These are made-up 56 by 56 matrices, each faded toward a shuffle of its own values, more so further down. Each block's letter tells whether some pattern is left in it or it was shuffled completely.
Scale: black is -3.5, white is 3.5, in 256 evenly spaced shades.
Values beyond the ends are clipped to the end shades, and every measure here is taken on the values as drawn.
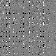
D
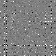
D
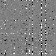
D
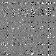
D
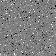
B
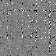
D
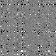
D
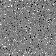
B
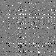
D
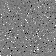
B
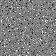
B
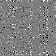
D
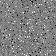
B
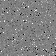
B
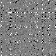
D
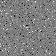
B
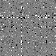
D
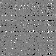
D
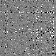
D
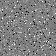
B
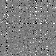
D
